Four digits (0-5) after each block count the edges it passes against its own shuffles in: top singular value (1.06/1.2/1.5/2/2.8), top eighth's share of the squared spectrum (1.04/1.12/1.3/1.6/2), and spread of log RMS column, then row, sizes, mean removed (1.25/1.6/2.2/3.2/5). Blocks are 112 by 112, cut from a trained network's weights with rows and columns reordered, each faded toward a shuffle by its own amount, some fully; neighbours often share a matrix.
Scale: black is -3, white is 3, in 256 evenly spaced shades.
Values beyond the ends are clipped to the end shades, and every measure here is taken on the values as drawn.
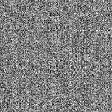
3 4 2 2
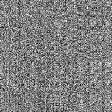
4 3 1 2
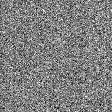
2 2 0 0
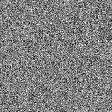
3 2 0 0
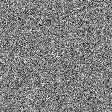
1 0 0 0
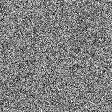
0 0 0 0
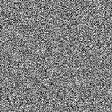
4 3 1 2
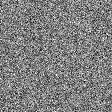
0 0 0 0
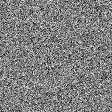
1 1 0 0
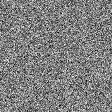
0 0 0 0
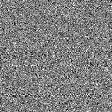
4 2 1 2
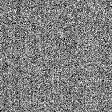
3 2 0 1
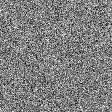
1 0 0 0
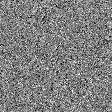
0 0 0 0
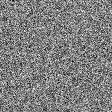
0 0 0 0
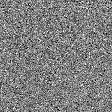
2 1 0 0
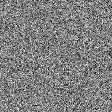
3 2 0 1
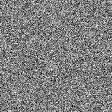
4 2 0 1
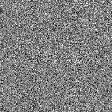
3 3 2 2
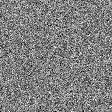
1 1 0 0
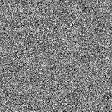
3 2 0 1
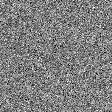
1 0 0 0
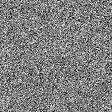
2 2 0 0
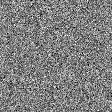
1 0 0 0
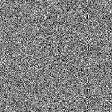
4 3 2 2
